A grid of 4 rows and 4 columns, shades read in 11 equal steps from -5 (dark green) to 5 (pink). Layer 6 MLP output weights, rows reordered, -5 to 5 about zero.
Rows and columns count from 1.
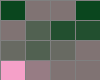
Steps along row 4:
down down same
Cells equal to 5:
1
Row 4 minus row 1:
10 1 0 5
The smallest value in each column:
-5 -2 -4 -5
